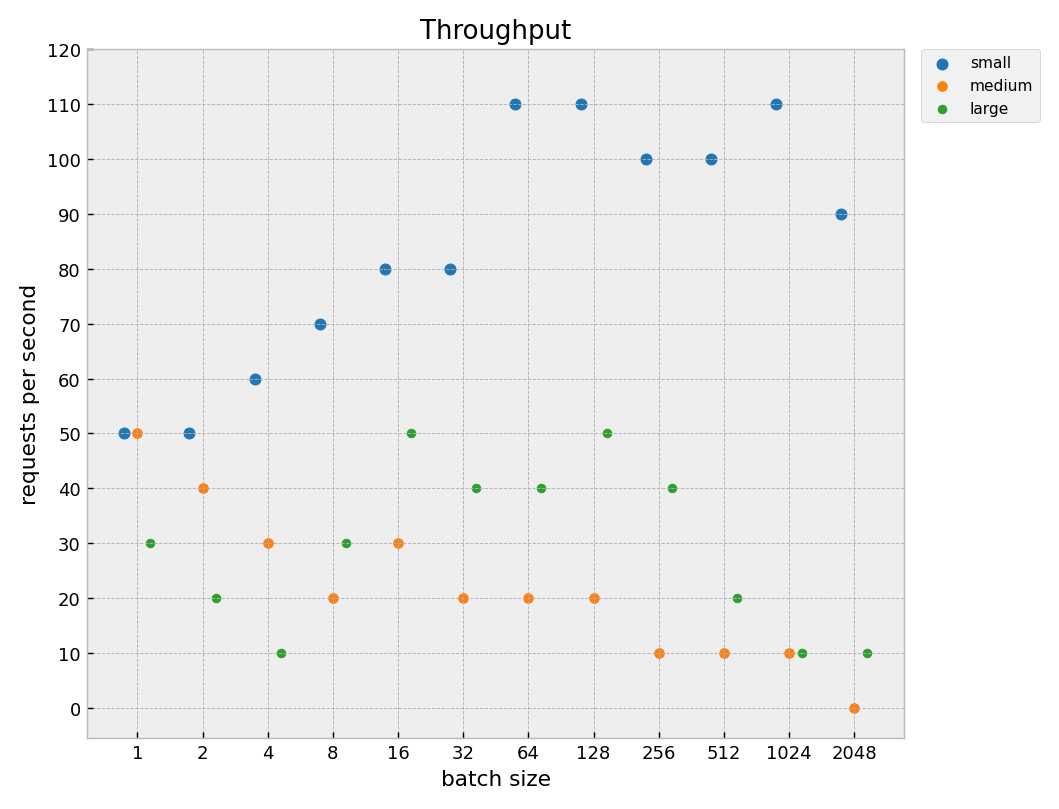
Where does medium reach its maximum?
1
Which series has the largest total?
small
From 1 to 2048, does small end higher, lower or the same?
higher
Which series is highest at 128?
small
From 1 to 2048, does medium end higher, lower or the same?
lower
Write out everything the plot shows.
Title: Throughput
x-axis: batch size, ticks 1 2 4 8 16 32 64 128 256 512 1024 2048
y-axis: requests per second, ticks 0 10 20 30 40 50 60 70 80 90 100 110 120
Legend: small, medium, large
Values:
small: 50 50 60 70 80 80 110 110 100 100 110 90
medium: 50 40 30 20 30 20 20 20 10 10 10 0
large: 30 20 10 30 50 40 40 50 40 20 10 10
